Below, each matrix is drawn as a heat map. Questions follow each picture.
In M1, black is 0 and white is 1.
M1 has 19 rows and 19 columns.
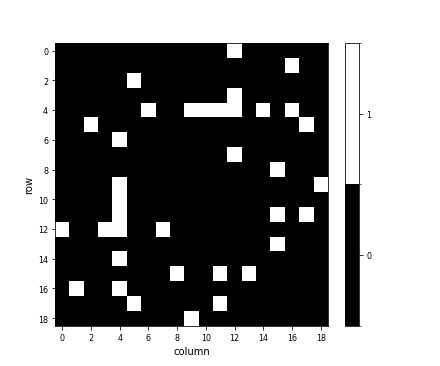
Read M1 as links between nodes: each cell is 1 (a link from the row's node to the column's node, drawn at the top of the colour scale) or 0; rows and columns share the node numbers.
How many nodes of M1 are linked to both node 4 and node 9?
0
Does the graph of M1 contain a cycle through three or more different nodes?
no
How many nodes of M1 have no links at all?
0
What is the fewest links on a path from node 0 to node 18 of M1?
4
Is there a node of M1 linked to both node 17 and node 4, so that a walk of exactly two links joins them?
yes
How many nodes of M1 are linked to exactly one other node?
11
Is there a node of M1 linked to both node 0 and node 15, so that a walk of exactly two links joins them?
no
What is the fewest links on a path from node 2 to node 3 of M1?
6
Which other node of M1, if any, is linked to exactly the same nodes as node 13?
node 8
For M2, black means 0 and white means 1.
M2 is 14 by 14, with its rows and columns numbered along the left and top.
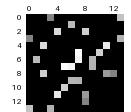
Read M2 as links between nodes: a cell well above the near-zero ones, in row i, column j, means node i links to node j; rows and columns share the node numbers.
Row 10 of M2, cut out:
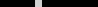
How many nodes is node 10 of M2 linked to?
1
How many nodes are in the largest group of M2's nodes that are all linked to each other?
3
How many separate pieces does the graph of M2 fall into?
3
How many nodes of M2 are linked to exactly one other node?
3
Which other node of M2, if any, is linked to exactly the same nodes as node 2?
node 11
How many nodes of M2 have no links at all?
0
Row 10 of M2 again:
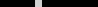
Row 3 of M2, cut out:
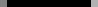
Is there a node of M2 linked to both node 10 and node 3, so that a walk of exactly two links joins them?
no
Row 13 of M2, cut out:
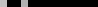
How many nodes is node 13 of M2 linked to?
2
